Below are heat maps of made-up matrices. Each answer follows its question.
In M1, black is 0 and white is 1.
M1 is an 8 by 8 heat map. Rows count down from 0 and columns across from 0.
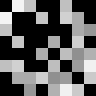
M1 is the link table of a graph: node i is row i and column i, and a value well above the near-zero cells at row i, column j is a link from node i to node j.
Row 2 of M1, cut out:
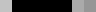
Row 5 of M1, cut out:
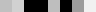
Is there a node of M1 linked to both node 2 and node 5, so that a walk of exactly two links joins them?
yes
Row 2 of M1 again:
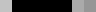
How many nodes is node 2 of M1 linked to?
3
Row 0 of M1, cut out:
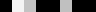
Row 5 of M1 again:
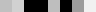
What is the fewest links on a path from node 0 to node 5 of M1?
1
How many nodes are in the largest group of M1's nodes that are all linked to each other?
4
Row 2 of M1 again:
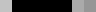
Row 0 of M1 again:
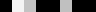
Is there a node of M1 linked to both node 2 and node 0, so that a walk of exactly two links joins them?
no
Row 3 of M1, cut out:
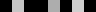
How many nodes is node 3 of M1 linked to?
3
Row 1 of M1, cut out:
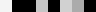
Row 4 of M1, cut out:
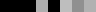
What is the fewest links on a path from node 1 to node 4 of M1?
2
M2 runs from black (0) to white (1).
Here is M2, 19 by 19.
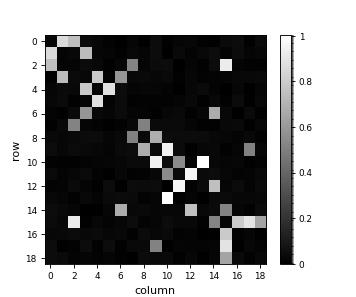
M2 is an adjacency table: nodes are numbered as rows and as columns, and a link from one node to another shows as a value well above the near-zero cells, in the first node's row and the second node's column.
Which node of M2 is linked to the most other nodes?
node 15
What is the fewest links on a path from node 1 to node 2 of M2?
2
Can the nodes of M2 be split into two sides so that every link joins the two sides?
no
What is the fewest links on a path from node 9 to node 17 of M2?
1
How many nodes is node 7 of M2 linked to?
2
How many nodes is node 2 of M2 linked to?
3
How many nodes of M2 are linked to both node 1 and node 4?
1
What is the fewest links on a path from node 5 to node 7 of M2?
6
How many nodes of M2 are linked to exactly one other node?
4
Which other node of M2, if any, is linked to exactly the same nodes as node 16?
node 18
